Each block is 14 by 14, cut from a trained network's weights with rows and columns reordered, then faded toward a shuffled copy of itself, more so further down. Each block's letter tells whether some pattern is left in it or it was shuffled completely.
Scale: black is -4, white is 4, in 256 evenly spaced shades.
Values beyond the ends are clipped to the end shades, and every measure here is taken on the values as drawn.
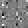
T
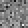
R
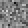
R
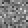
R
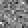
R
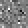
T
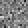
R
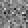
R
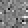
R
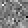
R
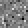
R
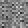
T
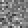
T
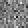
T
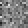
T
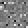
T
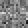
T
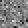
R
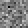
R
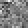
T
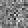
T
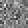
T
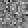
R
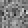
T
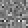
T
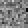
R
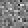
R
